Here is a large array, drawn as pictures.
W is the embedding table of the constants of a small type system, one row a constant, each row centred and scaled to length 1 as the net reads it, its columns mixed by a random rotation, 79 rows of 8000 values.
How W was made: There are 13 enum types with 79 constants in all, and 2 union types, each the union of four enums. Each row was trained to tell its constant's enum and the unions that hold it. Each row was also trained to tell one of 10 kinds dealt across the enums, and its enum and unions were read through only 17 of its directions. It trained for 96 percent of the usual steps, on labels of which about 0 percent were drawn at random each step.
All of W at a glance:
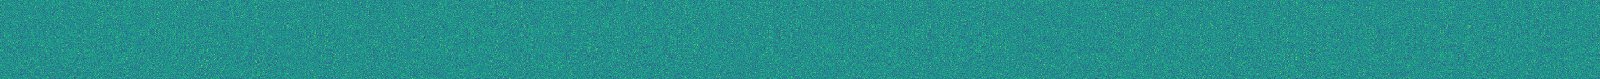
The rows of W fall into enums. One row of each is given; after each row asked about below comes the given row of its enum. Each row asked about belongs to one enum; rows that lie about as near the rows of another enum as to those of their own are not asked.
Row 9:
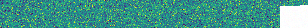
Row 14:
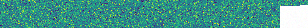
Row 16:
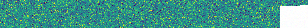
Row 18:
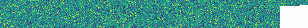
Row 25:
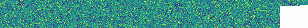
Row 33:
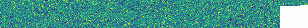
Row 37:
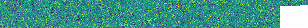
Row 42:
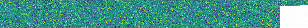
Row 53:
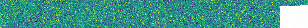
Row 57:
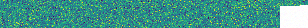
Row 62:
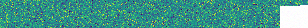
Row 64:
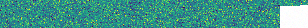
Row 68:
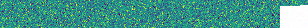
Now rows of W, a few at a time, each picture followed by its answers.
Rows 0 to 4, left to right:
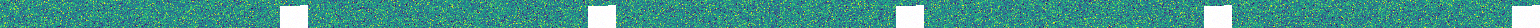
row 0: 53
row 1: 68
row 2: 16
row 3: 16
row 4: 25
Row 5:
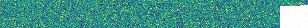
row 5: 68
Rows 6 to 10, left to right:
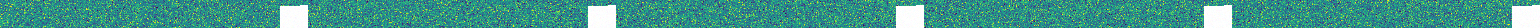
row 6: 18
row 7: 18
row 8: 42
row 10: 42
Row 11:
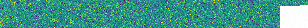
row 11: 16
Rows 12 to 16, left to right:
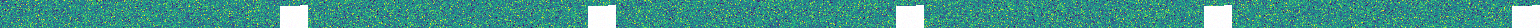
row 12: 37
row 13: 68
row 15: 9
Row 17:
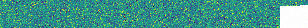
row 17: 57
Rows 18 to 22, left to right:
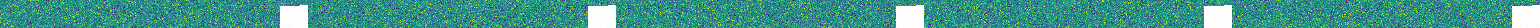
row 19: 64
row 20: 68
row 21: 42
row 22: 37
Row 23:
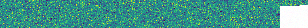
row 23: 68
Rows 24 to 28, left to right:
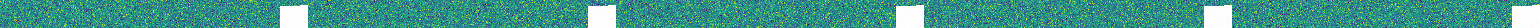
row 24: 42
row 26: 64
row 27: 14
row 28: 14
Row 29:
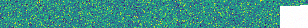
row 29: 57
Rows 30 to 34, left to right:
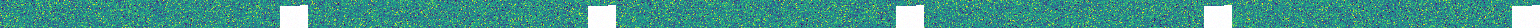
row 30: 16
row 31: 64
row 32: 16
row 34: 16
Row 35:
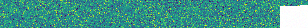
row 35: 53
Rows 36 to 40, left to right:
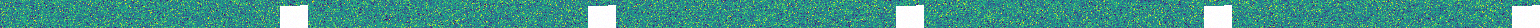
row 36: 37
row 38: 25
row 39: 62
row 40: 25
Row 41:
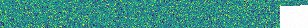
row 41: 62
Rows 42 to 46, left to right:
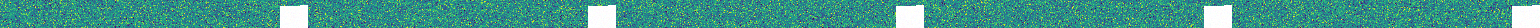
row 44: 14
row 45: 25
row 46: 64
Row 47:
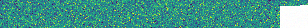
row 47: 64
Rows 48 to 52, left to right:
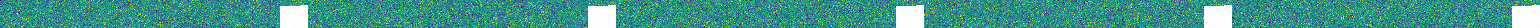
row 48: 68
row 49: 14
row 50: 14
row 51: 64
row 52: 42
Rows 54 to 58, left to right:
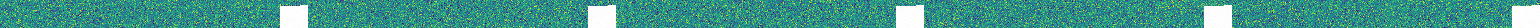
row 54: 25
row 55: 16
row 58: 57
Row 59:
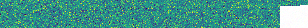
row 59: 25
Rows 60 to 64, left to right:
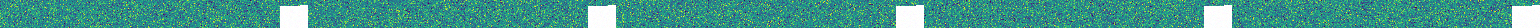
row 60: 18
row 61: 18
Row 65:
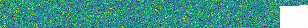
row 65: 53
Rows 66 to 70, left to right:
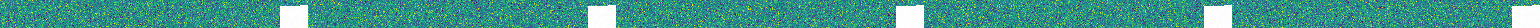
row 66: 14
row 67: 53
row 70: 42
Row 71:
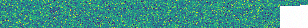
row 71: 25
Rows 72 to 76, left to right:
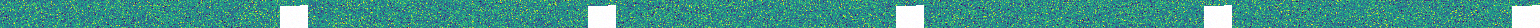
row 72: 42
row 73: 37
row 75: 68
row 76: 53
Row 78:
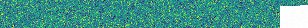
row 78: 14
